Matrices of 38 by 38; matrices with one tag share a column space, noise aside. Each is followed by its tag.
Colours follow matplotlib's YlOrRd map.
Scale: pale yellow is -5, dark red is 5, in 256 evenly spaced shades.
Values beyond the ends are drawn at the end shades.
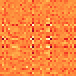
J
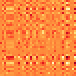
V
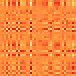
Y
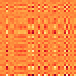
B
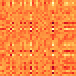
Y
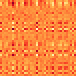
Y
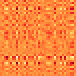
V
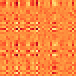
Y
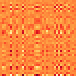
B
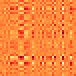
V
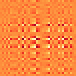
J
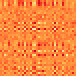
Y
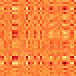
V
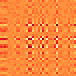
J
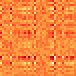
V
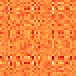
V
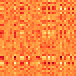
V
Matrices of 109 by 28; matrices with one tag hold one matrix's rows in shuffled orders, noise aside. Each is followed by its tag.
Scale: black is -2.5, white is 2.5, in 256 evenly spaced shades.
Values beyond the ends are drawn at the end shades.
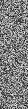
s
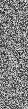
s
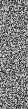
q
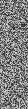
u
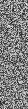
s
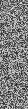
s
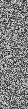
u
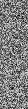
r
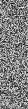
q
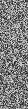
s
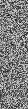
s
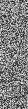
q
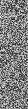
q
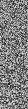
q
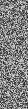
s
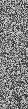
r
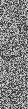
q
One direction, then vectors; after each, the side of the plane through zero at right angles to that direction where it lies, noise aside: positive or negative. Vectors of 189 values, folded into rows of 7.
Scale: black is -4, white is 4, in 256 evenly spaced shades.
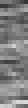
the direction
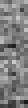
negative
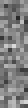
positive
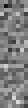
positive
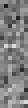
positive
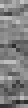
negative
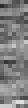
positive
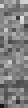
negative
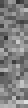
positive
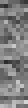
positive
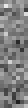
negative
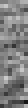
negative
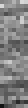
negative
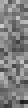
negative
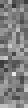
positive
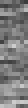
positive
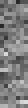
positive
